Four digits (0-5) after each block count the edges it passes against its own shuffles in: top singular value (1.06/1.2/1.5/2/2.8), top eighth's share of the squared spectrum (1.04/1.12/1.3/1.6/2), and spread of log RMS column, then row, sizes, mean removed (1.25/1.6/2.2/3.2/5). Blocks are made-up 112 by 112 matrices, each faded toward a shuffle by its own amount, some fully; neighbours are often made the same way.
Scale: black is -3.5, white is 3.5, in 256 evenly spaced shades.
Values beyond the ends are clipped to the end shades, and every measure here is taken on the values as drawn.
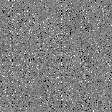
4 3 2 1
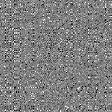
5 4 3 2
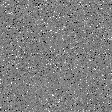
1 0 0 1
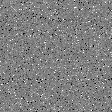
1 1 0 1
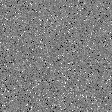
0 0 0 0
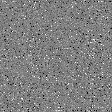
1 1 1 2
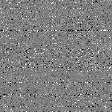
2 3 2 3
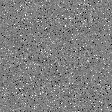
1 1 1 1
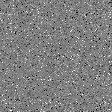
0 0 0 1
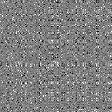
5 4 3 3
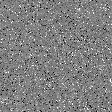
2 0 0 0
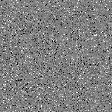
4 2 1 1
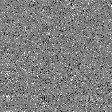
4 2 1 1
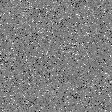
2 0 0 0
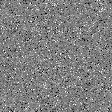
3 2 0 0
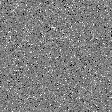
0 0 0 0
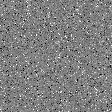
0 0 0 0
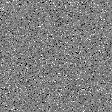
3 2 0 1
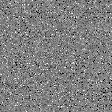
3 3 0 2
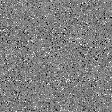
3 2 1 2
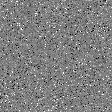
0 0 0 0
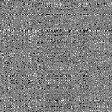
4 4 2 3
